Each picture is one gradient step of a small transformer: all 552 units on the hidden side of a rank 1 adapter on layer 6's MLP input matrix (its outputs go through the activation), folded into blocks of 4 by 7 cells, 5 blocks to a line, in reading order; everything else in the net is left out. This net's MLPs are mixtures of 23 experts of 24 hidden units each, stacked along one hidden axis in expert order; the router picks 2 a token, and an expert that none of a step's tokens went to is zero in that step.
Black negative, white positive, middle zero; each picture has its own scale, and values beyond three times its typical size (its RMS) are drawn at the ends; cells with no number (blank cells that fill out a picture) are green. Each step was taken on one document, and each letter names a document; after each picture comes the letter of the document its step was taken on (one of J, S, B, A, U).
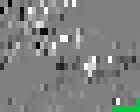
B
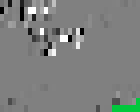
B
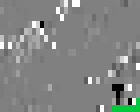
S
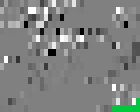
B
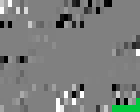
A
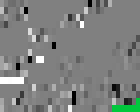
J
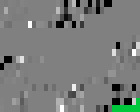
A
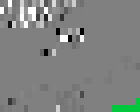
B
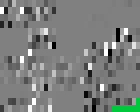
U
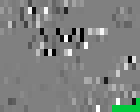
B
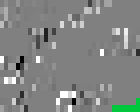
J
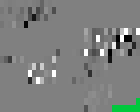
U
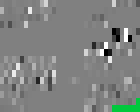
U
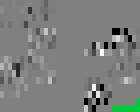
U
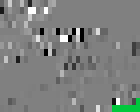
B
